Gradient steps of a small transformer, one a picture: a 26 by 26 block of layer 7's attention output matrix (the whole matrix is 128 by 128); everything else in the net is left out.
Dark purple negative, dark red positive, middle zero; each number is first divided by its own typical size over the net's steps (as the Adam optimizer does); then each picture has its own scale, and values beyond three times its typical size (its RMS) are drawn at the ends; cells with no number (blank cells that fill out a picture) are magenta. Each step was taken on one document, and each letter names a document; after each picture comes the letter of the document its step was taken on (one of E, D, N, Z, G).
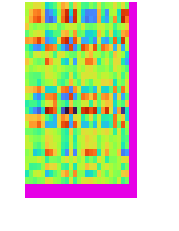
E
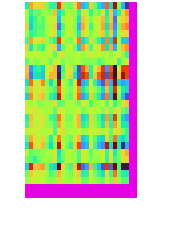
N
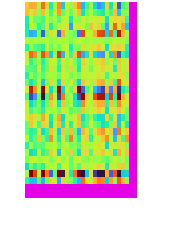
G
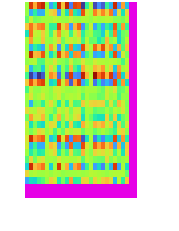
N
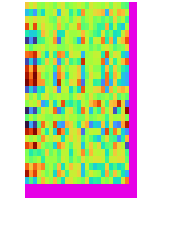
G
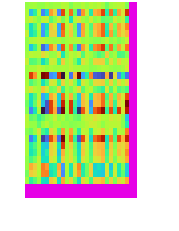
G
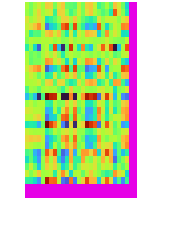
E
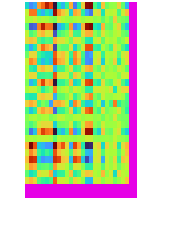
N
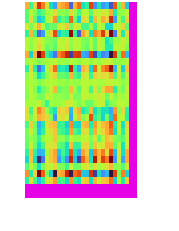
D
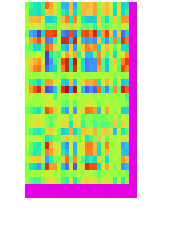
E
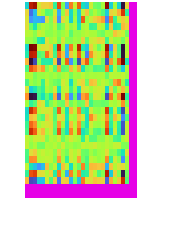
G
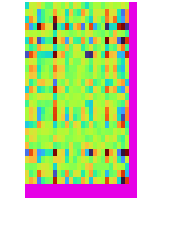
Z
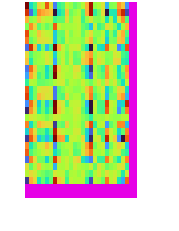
Z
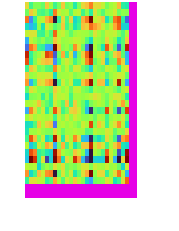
Z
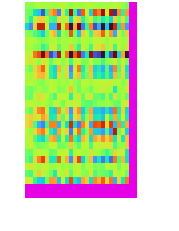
D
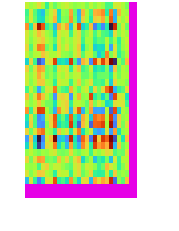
D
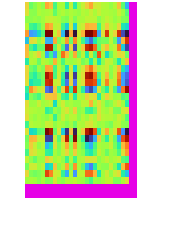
E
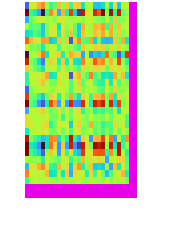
N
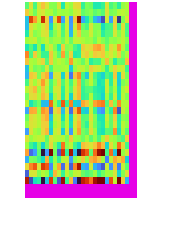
N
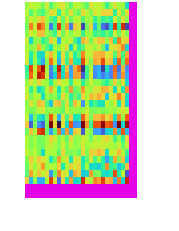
G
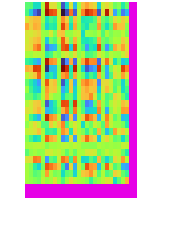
E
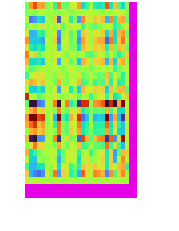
G
